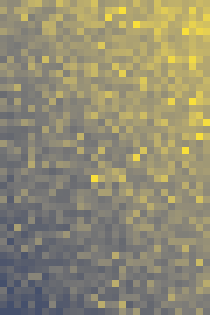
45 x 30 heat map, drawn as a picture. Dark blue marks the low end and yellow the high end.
Values rise toward the top right. On average the colour sits 60% of the way up the scale. There are no regular stripes. The values follow a bell shape.
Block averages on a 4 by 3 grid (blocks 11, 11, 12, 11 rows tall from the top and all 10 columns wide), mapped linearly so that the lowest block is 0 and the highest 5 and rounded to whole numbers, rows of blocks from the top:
3 4 5 / 2 3 4 / 1 2 3 / 0 1 2
